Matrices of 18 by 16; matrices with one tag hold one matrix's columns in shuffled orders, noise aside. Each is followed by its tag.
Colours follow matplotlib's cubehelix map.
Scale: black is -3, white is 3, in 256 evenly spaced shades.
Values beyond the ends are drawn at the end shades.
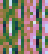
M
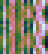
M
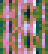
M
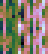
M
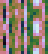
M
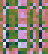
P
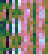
M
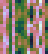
M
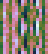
M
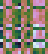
P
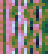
M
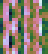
M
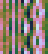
M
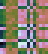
P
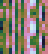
M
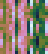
M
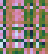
P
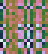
P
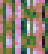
M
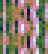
M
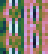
M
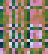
P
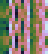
M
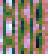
M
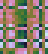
P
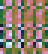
P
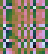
P
